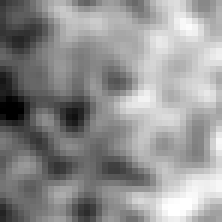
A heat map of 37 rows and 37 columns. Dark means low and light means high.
Ninth with the lowest average: middle left. Grain: blotchy. Slope: up to the right.
